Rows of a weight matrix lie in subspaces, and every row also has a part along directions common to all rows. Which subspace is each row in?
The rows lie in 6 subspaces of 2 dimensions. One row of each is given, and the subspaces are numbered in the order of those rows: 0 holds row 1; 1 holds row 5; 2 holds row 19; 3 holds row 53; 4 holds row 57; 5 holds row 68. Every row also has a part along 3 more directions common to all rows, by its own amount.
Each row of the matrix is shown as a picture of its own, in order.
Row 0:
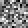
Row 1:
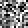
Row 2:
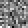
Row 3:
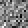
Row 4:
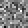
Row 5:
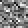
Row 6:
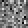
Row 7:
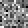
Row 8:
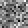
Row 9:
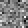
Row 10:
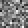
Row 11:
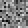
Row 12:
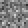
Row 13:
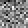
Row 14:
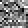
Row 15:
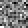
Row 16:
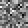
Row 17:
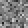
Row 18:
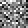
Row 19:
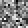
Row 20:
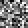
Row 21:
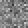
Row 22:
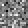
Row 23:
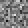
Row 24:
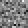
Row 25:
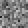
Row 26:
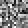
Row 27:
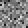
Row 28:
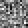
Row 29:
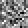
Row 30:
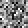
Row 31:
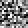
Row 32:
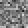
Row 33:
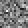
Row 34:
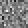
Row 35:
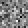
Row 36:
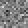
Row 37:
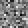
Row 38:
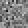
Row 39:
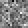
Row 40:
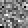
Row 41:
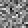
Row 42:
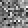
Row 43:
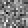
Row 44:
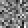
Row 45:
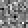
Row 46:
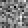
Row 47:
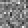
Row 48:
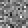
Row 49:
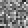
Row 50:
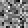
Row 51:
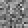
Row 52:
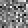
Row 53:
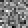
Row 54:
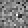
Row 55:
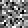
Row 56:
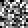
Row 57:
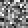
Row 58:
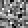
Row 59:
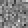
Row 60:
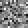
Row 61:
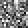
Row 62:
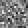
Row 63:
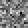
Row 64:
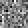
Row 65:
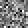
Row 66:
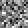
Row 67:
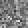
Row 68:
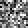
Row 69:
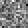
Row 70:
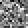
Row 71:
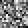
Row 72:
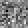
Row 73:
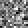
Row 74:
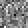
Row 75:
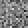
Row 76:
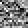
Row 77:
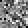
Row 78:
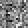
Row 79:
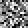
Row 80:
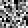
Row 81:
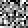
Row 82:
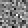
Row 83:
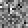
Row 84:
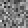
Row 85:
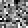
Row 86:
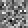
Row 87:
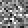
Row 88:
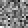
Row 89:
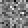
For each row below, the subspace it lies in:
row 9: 3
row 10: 4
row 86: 0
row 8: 0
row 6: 5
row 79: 0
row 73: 5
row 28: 5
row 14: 1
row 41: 5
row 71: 2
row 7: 1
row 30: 5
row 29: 0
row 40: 3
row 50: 4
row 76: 1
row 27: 2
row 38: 1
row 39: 1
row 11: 2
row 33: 1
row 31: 1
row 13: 2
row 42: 1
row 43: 2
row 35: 4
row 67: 2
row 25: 4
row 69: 4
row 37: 2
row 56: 4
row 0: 4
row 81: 3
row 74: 5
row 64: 1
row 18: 2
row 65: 5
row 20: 4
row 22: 3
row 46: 0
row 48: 3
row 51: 5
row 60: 1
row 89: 0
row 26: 1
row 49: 3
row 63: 5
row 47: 3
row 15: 3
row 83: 5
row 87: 1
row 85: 2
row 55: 0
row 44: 4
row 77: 2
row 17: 4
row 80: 2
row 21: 4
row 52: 0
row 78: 0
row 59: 1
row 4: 5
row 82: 3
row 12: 4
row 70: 1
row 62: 0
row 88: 3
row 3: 0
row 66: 0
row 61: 2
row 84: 2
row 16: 5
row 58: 4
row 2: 3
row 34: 1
